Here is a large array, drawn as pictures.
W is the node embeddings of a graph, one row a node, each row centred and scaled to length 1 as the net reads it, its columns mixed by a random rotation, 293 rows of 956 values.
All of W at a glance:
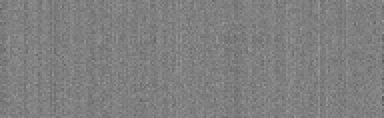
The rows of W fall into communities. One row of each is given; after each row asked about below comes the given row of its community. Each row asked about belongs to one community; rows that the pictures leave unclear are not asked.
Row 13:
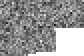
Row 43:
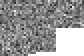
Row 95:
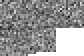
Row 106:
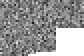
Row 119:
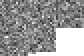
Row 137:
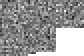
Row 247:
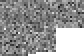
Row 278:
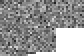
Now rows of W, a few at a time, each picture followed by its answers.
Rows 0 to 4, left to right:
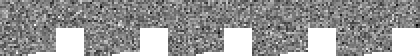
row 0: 95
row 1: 137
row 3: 247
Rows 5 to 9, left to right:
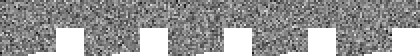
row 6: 119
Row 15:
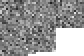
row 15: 13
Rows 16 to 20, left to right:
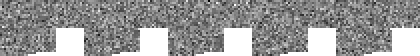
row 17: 13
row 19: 95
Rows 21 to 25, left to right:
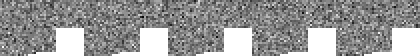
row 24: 43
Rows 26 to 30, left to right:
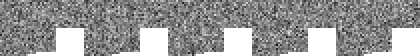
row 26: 106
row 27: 247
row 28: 119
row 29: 119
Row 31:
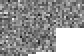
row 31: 137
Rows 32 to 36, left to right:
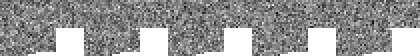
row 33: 247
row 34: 13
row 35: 43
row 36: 119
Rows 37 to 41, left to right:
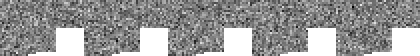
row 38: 95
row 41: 13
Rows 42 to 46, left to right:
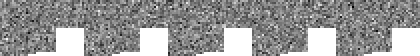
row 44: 247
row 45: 119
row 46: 13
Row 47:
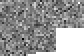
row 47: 119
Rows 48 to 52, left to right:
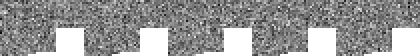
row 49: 278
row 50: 119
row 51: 95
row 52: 137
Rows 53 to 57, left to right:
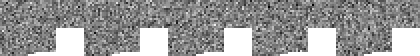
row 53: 278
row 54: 106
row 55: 278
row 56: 247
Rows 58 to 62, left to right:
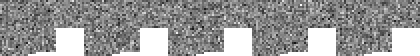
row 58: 43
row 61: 106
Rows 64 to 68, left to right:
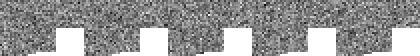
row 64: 106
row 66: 13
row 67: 106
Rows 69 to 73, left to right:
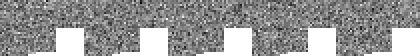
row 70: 119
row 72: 43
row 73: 13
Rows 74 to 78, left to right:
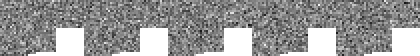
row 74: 247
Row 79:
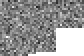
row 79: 119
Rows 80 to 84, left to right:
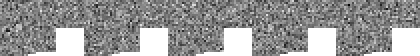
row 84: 247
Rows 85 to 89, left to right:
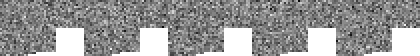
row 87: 95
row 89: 13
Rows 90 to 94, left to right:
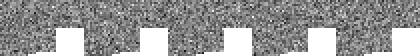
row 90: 95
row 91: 106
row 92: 13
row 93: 137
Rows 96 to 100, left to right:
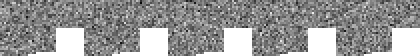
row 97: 119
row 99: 278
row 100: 278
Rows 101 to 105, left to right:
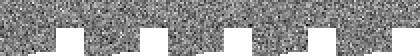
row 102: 95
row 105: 137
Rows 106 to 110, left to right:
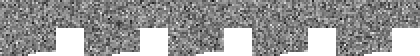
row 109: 106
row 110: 247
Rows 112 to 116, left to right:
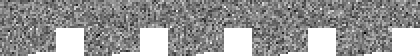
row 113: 247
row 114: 95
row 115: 95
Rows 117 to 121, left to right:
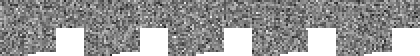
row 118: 247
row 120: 43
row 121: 43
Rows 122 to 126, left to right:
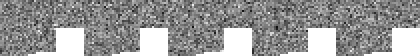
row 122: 119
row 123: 43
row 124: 13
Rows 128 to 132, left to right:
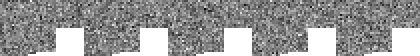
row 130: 95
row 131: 119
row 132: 247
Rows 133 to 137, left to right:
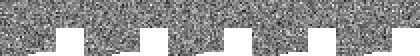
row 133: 137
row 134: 119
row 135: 106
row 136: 119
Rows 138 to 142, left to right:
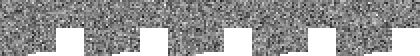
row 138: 106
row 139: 95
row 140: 43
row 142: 13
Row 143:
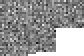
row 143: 137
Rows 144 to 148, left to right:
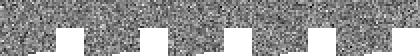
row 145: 43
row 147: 247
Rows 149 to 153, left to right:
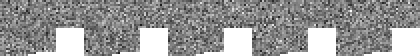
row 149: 137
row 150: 13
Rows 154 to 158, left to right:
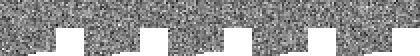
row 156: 137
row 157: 95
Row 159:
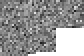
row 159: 278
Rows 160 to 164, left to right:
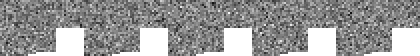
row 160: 247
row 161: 247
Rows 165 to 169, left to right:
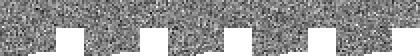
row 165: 95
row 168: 106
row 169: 119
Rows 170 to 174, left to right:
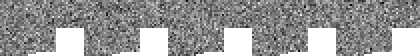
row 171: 13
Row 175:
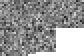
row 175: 13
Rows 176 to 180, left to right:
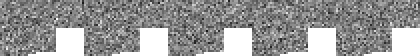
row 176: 95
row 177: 119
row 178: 106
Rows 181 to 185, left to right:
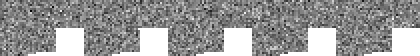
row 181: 43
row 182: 119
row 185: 247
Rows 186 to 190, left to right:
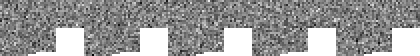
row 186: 137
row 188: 137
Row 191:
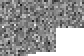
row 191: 95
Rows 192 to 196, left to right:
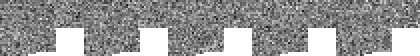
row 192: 43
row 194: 137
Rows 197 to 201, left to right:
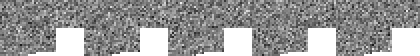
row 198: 95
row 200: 106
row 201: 13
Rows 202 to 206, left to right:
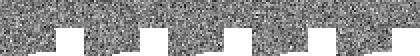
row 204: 137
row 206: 106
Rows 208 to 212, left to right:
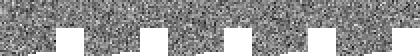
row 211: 119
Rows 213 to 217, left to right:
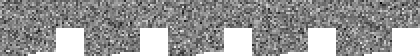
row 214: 119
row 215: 106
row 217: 247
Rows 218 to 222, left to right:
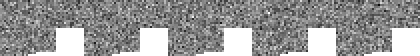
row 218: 137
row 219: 106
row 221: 95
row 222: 43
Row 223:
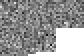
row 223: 137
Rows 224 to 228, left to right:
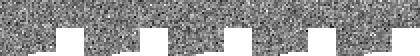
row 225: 119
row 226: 95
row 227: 95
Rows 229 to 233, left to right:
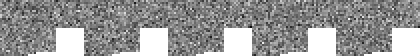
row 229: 13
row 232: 247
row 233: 137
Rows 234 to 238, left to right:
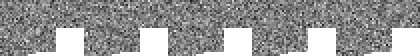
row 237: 13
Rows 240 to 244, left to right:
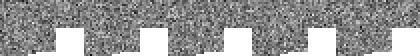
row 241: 43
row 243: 13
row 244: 13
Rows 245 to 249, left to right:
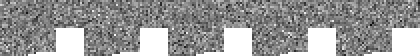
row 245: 95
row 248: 247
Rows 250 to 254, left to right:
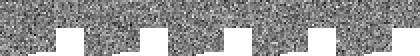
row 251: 247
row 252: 119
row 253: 247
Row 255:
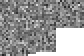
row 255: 137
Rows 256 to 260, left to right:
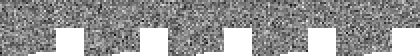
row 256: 43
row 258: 13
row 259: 43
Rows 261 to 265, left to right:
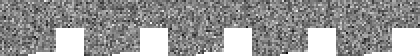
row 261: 13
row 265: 106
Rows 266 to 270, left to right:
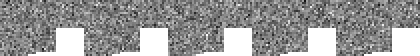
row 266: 137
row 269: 95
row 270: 95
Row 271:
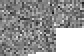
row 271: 119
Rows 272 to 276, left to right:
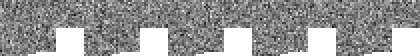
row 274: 119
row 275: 247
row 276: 247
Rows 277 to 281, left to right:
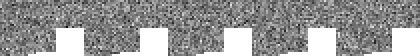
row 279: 13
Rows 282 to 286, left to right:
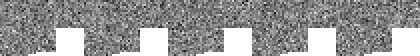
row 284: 95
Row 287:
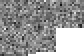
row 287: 247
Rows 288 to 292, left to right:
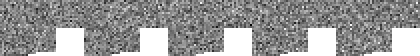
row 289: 278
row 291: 247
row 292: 95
